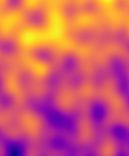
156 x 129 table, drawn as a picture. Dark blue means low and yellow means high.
Grain: smooth. Lone odd cells: none. Slope: up to the top. Histogram: bell-shaped.
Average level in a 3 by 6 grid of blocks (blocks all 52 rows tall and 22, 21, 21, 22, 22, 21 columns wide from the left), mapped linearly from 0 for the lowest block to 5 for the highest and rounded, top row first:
445443
332221
120111
